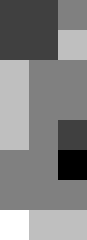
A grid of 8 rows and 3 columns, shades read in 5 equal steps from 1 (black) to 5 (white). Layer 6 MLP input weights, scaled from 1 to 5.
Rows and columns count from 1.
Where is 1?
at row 6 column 3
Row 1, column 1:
2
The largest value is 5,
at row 8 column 1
